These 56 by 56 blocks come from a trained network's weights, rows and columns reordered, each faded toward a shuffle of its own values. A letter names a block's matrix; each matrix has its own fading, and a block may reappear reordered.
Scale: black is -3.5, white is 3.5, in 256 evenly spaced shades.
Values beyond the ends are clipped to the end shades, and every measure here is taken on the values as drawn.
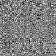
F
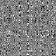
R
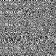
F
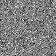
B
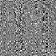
R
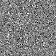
B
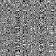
R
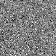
B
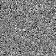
B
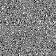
B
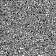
B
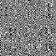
R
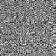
F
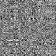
F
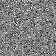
B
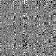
R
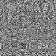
F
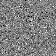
B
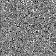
B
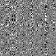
R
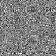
F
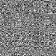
F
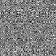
F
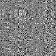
R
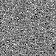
B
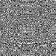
F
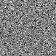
B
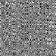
R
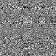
F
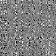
R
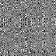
R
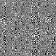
R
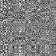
R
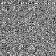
F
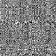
F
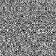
F
